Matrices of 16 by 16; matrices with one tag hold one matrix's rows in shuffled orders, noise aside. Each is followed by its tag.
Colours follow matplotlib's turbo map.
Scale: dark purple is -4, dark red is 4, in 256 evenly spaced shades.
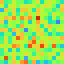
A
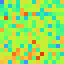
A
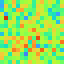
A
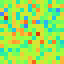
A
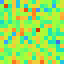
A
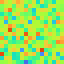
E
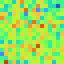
A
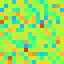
E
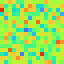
E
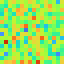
A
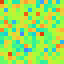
E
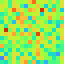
A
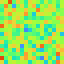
E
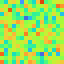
E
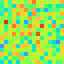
A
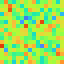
E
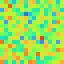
E
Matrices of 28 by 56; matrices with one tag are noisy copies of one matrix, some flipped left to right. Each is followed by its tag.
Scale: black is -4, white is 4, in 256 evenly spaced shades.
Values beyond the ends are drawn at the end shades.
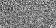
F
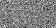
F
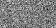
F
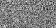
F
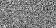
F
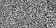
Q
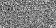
F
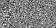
Q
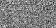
F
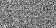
F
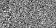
Q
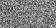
F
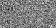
F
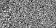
Q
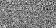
F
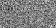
F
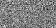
F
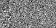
Q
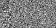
Q
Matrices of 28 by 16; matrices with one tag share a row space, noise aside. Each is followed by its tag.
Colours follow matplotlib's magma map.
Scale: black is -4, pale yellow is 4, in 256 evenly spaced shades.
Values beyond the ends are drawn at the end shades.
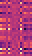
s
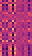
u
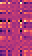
s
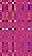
u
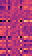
s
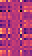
s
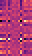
s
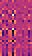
u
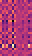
u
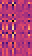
u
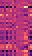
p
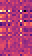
s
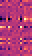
s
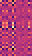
u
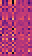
u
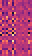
u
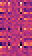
s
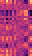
p
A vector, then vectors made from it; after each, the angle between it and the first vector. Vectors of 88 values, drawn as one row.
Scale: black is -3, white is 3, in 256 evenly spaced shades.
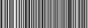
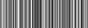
orthogonal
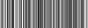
partly aligned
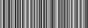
partly opposed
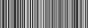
nearly opposite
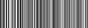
partly opposed
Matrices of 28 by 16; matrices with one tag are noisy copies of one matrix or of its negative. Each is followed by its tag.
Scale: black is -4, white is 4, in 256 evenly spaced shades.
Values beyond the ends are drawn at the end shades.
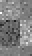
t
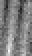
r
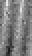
r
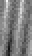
r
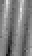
r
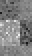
t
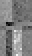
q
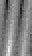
r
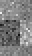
t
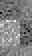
t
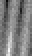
r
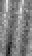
r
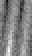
r
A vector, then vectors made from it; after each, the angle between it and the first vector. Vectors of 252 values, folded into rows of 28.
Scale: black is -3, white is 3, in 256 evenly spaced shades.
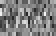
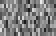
partly opposed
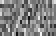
partly aligned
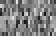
nearly opposite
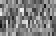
nearly parallel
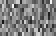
orthogonal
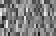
partly aligned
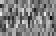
nearly parallel
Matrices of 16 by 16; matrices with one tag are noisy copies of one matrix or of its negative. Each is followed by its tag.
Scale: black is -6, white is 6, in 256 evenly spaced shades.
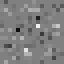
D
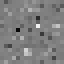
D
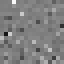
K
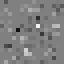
D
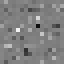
D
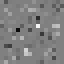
D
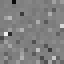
K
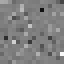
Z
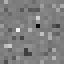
D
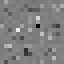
D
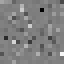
Z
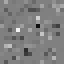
D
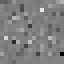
Z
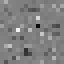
D
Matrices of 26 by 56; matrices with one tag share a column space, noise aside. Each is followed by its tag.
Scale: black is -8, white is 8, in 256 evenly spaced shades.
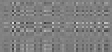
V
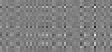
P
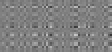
P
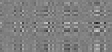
V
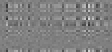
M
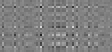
P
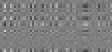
M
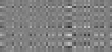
P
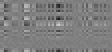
M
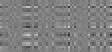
P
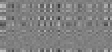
M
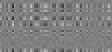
M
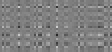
P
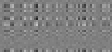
M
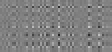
P
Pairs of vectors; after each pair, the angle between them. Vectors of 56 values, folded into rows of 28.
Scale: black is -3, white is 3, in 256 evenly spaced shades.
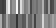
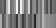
nearly parallel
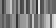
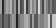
nearly parallel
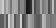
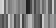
nearly parallel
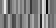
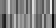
orthogonal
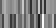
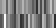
partly aligned
